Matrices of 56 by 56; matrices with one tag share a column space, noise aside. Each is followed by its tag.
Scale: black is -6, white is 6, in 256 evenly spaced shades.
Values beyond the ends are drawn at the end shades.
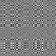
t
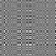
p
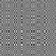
p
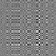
p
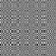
p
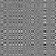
p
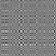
p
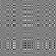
t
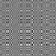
p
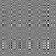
t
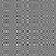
p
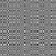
p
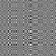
p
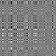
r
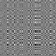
p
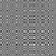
p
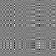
t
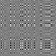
t
